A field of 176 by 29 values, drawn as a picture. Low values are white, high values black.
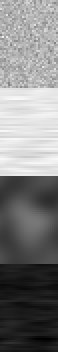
The table splits into 4 rows of 1 panel. Panel 1,1: low, fine-grained. Panel 2,1: very low, streaked across, faint in contrast. Panel 3,1: high, smooth. Panel 4,1: very high, streaked across, faint in contrast.
